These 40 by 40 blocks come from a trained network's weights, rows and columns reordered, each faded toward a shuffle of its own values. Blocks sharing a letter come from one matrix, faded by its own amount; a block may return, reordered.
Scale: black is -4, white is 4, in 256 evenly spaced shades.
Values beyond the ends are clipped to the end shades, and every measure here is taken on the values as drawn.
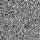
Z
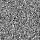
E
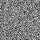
Z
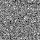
E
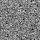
E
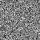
E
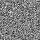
E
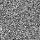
E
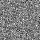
E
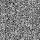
E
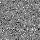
Z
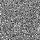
Z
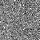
Z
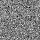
E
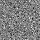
Z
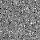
Z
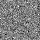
E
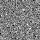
E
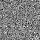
E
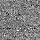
E
